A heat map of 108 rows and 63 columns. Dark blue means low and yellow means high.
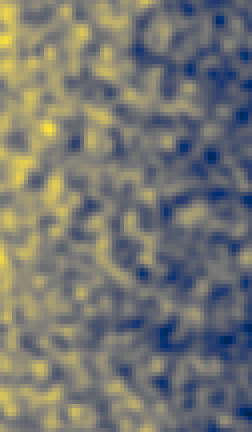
Ninth with the highest average: top left. Stripes: none. Odd rows or columns: none. Grain: blotchy. Lone odd cells: none. Slope: up to the left.
